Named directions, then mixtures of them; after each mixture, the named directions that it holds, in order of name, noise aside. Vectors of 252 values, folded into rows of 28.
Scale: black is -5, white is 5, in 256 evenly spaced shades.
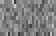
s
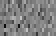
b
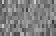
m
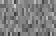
m, s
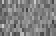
m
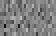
b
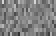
m, s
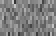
s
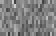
s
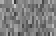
s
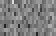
b, s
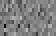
b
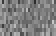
m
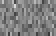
m, s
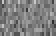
m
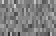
m, s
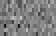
b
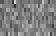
s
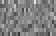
m, s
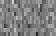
b, s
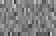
m, s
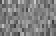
m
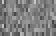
b, m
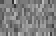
s
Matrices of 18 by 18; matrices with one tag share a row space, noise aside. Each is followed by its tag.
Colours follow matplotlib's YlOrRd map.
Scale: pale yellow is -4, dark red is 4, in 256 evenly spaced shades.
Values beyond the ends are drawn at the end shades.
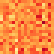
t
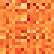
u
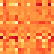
t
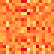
u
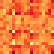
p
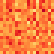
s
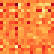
t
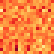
t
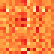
u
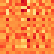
u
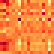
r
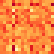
p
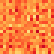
s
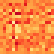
p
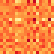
s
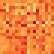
u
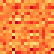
p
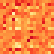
p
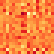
u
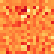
u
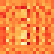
u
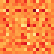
u
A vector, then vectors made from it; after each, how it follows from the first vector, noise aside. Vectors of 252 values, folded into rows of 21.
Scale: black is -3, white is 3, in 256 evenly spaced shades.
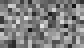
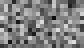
reversed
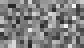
negated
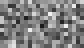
negated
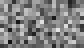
reversed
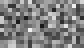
negated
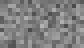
shrunk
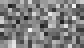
negated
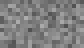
shrunk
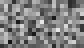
reversed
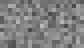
shrunk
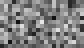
reversed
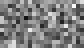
negated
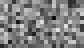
reversed
